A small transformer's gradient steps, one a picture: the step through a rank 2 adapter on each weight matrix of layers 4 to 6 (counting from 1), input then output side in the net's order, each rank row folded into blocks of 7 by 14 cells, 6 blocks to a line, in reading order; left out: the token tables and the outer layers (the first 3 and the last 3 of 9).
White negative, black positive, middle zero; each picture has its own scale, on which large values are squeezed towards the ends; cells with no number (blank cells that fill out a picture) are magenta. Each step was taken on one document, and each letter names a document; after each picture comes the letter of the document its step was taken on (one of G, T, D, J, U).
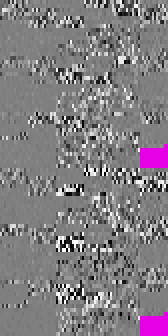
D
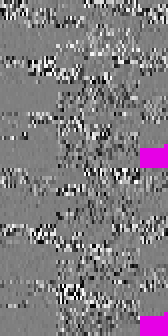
D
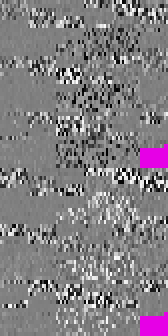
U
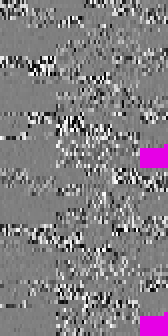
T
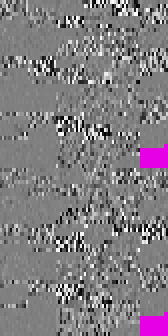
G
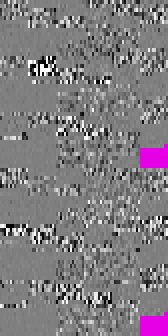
D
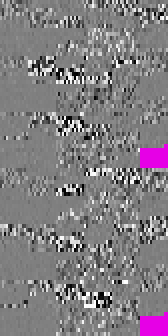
D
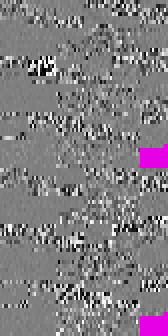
D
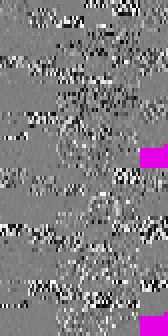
U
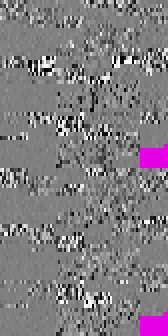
G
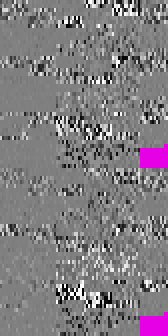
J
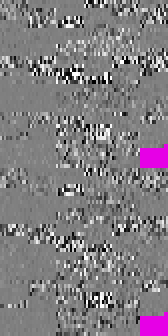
T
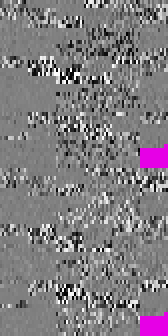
T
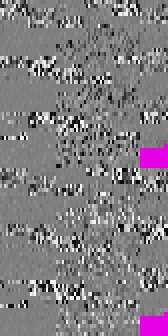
T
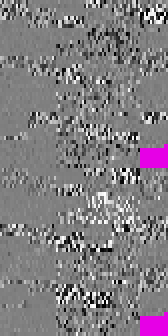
U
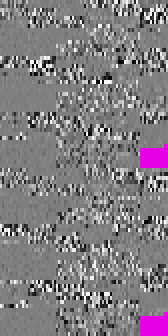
D
